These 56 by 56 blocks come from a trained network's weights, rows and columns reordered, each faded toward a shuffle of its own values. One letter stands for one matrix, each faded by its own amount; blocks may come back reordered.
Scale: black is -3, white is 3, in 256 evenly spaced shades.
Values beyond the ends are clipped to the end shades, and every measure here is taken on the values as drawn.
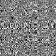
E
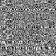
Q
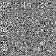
E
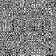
E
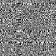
Q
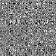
E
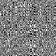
E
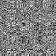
E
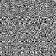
Q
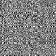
Q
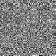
Q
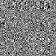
E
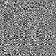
Q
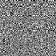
Q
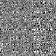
E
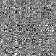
E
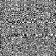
Q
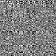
Q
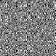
E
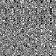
E
